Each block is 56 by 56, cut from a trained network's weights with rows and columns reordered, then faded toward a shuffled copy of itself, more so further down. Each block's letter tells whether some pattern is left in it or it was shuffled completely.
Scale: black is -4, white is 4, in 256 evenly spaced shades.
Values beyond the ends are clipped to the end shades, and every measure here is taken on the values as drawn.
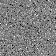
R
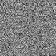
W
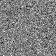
R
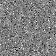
R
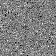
R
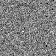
W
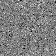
R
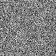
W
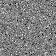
R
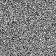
R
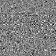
W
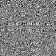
W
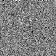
W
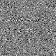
W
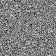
W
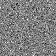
R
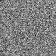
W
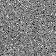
R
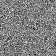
R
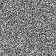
R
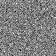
R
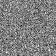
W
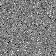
R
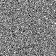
R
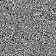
W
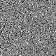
R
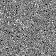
R
